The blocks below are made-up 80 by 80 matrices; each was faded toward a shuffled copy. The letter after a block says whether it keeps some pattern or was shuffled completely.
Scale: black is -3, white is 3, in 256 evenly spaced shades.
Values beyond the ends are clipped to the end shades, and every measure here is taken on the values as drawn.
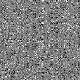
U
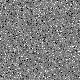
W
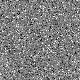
W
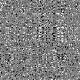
U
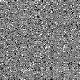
U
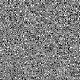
U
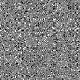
U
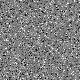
W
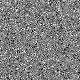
W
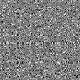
U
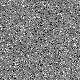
W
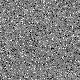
W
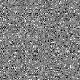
U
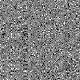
U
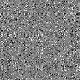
U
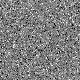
W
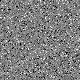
W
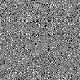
U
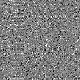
U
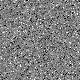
W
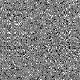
U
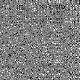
U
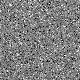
W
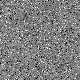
W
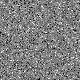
W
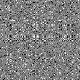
U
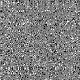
U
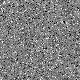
W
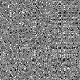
U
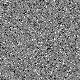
W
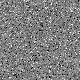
W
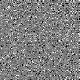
U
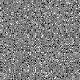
U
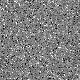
W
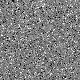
W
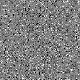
U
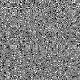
U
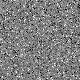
W
